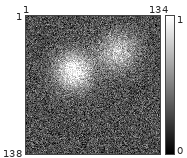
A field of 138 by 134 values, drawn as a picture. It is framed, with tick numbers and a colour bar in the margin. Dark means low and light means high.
The halves do not mirror each other. No regular stripes run through it. The centre is the ninth with the highest average. There are two bumps. Overall the values sit about 40% of the way up the scale.
